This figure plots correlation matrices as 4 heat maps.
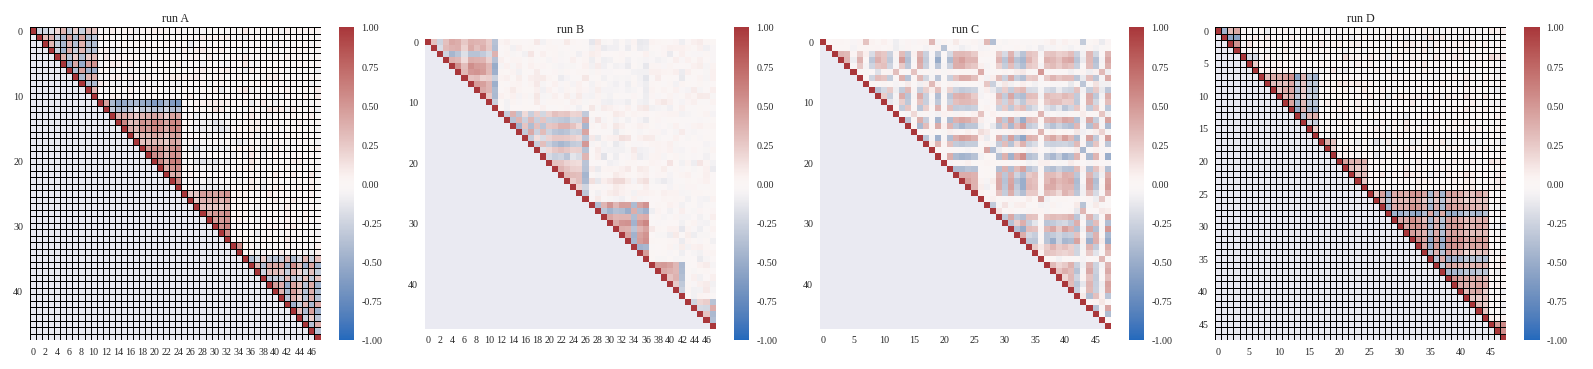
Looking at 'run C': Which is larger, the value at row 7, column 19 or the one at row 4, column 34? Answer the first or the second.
the second
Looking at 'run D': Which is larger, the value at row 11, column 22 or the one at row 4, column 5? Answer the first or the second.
the first
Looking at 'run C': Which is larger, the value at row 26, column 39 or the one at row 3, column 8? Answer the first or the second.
the first
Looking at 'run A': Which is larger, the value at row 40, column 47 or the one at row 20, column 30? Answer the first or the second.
the second
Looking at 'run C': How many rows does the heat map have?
48
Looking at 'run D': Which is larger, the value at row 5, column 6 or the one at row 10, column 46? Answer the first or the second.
the first
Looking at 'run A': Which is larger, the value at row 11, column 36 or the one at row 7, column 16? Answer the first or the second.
the second
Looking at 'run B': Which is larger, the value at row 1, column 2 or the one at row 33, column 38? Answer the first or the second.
the second
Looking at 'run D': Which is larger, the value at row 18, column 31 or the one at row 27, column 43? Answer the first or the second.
the second
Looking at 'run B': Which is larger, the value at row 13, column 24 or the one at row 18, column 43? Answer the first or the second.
the second
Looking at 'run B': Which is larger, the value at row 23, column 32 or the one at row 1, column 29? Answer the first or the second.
the first
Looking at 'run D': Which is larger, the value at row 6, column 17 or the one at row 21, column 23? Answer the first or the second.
the second
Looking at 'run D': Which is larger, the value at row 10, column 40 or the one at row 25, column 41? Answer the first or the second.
the second
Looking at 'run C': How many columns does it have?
48
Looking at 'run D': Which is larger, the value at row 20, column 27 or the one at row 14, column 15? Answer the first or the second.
the first
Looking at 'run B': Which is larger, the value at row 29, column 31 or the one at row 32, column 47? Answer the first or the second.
the first
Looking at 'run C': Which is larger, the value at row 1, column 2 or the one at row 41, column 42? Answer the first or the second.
the first
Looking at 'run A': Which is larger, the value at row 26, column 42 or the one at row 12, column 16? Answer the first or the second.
the first
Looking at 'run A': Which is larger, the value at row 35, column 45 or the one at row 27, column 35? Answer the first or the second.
the first
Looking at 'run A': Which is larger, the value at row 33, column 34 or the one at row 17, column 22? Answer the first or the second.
the first
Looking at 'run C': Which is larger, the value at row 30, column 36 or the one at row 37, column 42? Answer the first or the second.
the first
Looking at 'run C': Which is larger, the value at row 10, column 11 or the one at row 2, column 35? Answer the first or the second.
the second
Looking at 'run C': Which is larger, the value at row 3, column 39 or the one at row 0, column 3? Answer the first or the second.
the first
